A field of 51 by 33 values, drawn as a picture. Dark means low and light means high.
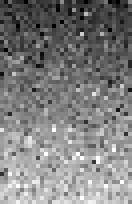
There are no regular stripes. The grain is fine, like static. The field climbs toward the bottom. No single row or column stands out from its neighbours.
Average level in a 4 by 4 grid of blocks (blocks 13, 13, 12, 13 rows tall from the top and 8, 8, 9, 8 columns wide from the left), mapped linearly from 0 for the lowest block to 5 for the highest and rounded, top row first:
0 0 0 0
2 2 2 2
3 4 3 3
5 5 5 5
